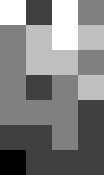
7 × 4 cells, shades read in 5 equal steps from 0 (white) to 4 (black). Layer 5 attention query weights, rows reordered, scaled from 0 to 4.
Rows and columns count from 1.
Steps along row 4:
up down down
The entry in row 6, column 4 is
3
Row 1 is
0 3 0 2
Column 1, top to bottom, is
0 2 2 2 2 3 4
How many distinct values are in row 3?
2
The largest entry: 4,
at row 7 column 1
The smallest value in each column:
0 1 0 1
